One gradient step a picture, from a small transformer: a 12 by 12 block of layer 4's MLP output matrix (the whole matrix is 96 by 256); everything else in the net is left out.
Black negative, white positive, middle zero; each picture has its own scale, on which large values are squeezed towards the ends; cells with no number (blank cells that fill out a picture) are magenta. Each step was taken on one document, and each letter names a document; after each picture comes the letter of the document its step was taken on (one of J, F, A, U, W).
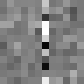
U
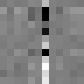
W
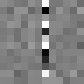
U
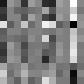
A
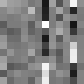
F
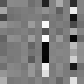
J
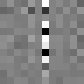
U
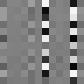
J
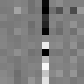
W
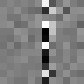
U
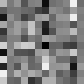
A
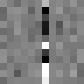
W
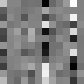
A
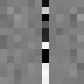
W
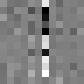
W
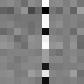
U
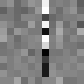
U
